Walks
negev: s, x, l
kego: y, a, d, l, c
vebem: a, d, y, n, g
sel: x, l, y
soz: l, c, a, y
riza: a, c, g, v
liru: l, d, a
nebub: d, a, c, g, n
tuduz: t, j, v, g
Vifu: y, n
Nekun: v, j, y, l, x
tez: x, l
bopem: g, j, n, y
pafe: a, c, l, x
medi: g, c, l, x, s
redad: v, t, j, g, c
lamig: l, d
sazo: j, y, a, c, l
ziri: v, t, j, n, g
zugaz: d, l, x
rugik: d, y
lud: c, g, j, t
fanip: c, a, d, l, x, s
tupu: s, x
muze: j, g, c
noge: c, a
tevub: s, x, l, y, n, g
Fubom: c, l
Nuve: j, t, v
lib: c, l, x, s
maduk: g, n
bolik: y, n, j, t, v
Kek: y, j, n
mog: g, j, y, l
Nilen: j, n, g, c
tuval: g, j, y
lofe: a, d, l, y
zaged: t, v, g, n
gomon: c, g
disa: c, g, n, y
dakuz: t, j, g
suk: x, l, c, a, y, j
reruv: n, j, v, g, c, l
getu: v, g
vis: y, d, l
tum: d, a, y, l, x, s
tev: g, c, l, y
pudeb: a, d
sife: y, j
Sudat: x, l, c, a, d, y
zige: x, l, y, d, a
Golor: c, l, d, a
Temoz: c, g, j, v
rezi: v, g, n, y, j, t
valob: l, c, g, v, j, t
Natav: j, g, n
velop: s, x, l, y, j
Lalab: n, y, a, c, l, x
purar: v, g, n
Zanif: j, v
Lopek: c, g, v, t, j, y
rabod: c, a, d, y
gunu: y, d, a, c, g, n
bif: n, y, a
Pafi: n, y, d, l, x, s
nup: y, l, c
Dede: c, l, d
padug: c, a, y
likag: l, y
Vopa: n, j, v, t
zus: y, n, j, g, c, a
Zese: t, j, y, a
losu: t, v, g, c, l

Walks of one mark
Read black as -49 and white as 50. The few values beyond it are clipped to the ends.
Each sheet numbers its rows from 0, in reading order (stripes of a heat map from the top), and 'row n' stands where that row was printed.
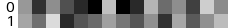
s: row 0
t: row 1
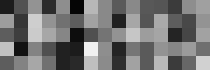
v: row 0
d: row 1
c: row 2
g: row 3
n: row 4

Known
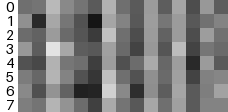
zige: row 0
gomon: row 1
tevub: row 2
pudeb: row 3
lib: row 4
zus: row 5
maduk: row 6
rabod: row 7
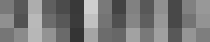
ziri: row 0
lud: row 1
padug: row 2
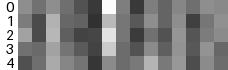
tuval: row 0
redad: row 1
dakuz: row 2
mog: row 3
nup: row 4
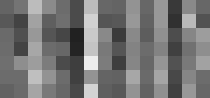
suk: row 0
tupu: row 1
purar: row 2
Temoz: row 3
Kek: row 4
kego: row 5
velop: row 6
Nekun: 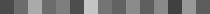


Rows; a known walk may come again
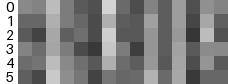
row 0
Zese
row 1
tum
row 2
tupu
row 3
vebem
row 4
zige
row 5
Dede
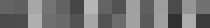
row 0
Pafi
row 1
negev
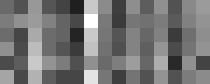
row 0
purar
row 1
sife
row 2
Temoz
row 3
lud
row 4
pafe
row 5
dakuz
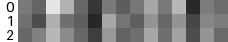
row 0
noge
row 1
riza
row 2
soz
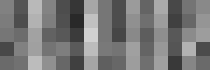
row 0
nebub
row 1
Nilen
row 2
rezi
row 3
sel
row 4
sazo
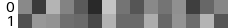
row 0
muze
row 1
likag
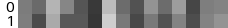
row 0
zus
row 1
tuduz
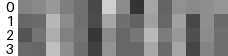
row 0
rugik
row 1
Sudat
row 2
nup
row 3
kego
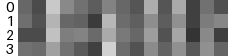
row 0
lamig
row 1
valob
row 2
zugaz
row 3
mog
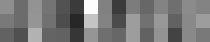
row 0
tuval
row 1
disa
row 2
losu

